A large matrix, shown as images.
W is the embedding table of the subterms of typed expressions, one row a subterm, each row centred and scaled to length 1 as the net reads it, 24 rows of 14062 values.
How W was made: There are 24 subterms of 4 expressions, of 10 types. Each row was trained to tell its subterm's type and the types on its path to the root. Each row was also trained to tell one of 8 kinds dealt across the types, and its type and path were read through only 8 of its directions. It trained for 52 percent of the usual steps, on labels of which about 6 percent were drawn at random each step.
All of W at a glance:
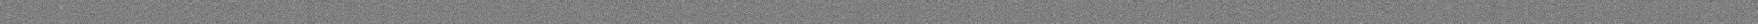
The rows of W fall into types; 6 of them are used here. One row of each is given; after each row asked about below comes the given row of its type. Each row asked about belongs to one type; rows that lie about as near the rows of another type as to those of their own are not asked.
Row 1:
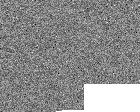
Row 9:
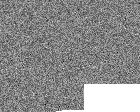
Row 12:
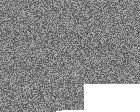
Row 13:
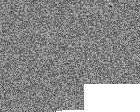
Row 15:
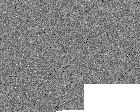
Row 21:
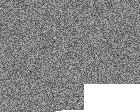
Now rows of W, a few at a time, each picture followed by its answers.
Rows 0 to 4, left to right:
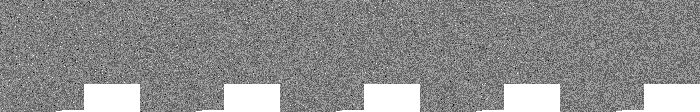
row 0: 1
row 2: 21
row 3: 13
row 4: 12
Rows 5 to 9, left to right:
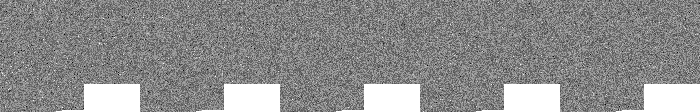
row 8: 21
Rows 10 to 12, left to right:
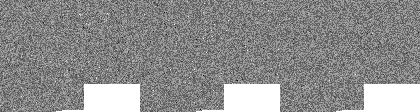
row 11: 15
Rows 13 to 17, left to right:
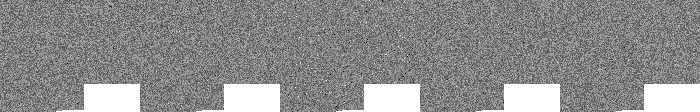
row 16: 21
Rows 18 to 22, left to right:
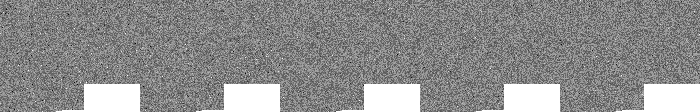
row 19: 12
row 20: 1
